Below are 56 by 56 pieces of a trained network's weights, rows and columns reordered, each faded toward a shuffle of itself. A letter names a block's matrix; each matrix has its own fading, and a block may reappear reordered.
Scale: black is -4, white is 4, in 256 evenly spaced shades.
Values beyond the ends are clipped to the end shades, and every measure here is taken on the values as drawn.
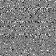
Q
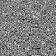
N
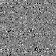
N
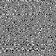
Q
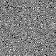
N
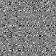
Q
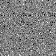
N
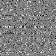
Q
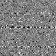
Q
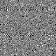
N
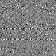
Q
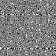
Q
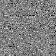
N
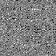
N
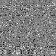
Q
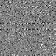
N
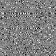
Q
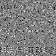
N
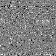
Q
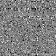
N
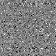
N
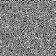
N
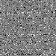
Q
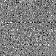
Q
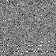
Q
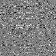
Q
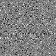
N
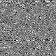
Q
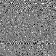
Q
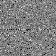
N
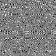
Q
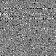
Q
